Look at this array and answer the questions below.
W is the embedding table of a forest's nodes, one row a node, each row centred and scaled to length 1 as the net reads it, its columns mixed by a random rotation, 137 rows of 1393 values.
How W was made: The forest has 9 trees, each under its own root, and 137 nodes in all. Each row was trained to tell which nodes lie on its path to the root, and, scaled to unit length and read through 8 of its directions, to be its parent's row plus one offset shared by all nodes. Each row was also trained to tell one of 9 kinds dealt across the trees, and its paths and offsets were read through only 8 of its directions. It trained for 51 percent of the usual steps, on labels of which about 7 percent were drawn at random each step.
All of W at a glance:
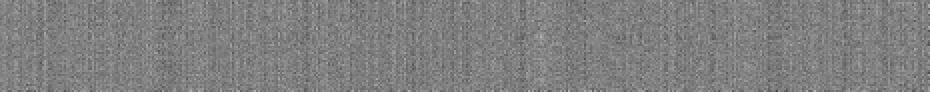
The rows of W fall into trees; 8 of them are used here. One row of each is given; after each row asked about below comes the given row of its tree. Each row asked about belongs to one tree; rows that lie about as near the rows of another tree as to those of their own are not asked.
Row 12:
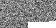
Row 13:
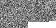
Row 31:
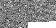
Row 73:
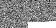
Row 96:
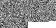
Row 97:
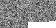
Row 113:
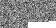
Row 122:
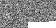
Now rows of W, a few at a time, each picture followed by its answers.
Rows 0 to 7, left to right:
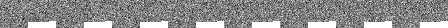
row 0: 113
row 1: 31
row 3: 97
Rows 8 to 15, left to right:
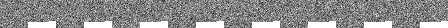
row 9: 96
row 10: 73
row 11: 113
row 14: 113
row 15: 113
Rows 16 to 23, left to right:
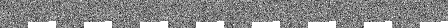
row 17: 122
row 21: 13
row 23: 122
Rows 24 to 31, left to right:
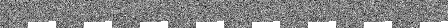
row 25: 113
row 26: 31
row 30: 31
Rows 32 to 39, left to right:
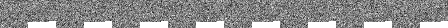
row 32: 73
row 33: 31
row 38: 13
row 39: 12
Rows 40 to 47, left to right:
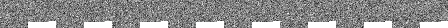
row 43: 122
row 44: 122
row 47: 73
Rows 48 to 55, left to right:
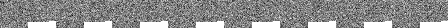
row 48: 31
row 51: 113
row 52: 122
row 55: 113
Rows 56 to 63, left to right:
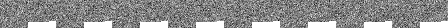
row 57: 122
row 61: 13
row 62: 13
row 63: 31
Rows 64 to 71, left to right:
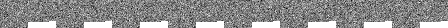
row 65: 13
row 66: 113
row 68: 13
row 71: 73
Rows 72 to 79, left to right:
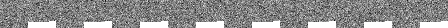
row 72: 97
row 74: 96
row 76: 13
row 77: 31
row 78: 12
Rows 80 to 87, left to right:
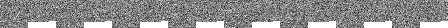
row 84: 73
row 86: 13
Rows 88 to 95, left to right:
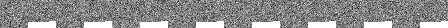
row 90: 73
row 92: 122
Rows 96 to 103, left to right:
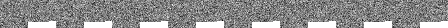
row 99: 31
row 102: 122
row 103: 122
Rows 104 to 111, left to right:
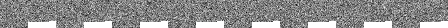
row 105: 73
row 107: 97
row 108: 113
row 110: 13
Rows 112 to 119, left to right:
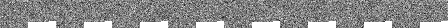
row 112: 122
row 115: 13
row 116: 31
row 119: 113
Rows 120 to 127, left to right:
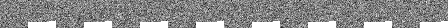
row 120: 122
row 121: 113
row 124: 13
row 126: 113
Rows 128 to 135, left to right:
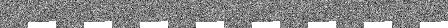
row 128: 13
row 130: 73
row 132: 73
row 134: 122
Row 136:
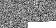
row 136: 31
